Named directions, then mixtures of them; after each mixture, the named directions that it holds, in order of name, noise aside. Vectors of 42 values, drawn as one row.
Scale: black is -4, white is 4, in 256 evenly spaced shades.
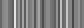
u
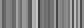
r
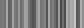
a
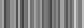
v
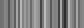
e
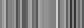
a, r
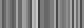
r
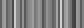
a, u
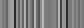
u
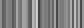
r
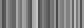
r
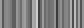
r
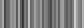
v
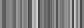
r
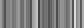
r, v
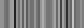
u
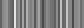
u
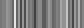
e, u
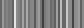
u
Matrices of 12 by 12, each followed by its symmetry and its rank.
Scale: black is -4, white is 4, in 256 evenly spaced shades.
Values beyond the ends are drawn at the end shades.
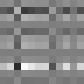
neither, rank one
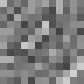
symmetric, full rank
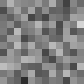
antisymmetric, full rank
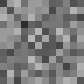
symmetric, full rank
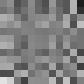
antisymmetric, rank two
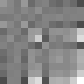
symmetric, rank two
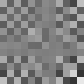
symmetric, rank two
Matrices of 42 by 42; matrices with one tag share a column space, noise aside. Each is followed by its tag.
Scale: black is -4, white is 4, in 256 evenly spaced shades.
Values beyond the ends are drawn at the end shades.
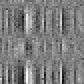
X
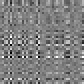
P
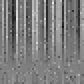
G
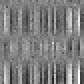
X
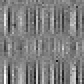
X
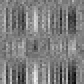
X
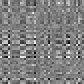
P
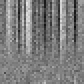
G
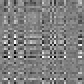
P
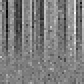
G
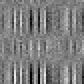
X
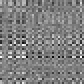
P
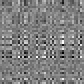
P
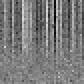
G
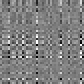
P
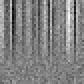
G
